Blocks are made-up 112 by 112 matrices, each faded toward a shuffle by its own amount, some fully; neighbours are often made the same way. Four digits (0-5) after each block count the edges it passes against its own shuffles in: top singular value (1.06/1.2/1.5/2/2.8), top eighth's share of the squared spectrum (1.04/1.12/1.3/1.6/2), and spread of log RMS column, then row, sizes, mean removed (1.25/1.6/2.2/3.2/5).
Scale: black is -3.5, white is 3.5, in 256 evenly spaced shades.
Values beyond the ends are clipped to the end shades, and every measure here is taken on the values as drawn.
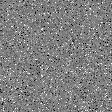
2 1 0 0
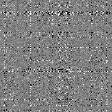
2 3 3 4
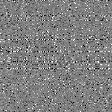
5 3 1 3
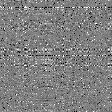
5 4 2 3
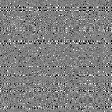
5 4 3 4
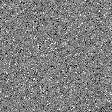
3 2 1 0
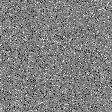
2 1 0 0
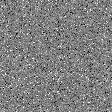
0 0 0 0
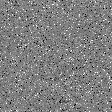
1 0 0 0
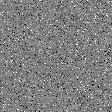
2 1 0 0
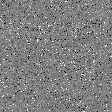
2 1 0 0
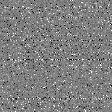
4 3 1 2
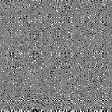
5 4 2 3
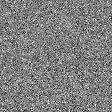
1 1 0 0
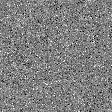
0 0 0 0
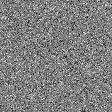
0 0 0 0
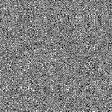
4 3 2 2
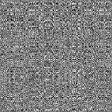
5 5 3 3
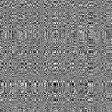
5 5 4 4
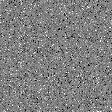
3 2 1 1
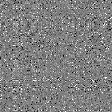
4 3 2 2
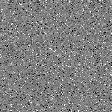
4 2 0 1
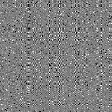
5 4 3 3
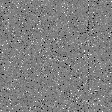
3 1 0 0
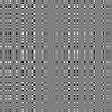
5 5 5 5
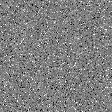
3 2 0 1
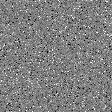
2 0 0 0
